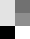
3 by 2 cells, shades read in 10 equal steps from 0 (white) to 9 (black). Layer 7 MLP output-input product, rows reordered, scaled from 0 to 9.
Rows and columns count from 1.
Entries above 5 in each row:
0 0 1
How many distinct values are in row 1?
2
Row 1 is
1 5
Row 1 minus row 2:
0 1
